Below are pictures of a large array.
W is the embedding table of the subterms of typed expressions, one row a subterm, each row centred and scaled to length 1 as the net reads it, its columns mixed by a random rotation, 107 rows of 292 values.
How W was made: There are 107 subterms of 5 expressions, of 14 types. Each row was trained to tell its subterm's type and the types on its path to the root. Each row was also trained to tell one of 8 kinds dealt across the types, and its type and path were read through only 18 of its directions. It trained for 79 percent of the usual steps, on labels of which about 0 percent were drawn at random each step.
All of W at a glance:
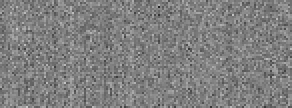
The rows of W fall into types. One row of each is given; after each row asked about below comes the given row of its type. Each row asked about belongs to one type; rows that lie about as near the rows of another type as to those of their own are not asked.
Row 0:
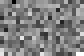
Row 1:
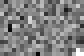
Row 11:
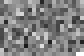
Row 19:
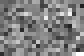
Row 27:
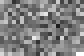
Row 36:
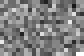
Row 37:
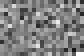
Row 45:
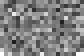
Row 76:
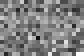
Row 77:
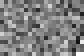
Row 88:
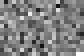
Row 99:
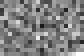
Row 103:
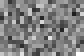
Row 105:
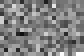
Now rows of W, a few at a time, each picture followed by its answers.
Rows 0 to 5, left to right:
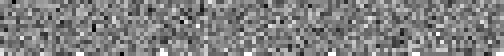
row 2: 37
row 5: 1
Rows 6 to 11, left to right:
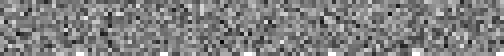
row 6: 105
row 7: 0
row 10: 103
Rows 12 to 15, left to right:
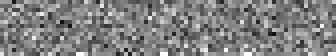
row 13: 36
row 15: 105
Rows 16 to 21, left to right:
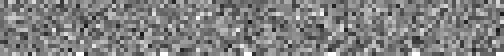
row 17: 77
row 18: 27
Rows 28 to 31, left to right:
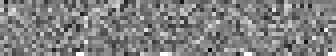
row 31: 99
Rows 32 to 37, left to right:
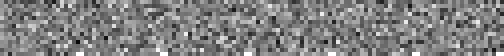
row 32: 1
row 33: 45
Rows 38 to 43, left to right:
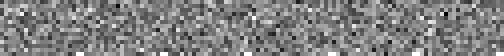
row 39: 37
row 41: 88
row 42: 103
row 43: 0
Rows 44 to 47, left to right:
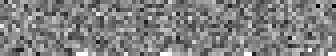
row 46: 103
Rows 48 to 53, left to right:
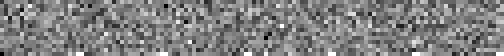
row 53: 36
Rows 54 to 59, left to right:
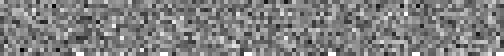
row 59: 45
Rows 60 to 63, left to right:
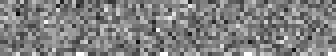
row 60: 76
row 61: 99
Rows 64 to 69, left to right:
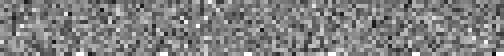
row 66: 37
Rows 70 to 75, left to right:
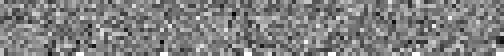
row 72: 27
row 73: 76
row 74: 11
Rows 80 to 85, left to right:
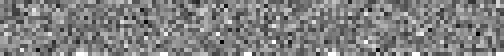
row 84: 105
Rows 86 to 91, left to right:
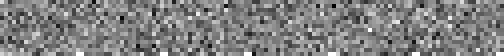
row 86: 103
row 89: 27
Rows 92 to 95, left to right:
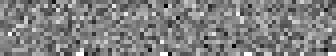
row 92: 1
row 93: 27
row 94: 77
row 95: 76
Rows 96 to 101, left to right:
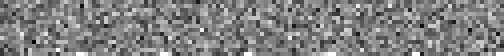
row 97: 88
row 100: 0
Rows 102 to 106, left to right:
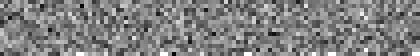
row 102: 77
